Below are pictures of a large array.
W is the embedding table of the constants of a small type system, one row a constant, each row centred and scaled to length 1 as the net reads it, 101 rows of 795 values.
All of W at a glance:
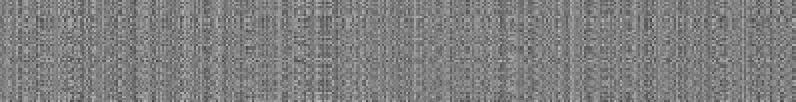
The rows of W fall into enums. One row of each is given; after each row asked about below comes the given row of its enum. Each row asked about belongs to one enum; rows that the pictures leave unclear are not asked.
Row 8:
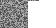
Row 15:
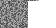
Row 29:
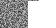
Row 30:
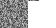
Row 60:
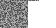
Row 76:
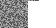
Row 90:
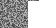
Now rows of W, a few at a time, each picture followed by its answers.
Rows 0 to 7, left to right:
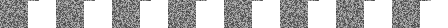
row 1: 8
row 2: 90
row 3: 29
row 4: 8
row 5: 76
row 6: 30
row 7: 15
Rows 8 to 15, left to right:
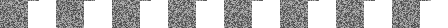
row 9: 60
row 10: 8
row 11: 76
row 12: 76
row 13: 8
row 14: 76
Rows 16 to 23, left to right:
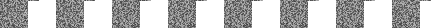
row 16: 90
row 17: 90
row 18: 15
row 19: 15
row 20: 15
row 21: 15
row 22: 15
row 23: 8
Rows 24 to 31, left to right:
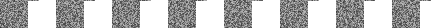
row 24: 29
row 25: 8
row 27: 15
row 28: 76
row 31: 8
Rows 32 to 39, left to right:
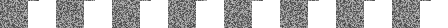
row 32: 90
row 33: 60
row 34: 8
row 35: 15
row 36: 76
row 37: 60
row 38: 90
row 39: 90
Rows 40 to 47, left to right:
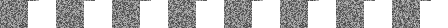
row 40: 15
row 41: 76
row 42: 60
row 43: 76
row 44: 15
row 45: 15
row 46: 8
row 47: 30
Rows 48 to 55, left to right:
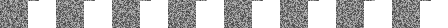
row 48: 30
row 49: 8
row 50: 76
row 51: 29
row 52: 8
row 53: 90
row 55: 90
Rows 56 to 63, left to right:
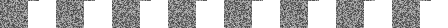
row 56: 90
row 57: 60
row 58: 76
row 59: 76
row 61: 60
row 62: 15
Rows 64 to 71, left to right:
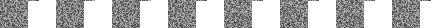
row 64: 90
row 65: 15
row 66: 15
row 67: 90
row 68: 76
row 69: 8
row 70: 76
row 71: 90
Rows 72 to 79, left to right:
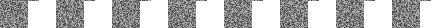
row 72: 60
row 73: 30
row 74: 15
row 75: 8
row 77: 8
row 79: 90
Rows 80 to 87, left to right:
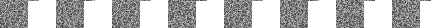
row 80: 29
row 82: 29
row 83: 60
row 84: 29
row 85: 15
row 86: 76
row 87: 90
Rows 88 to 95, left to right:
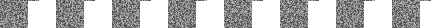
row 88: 60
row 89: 90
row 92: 76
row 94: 15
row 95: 8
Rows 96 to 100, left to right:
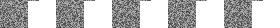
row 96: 8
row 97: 8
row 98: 76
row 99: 29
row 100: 76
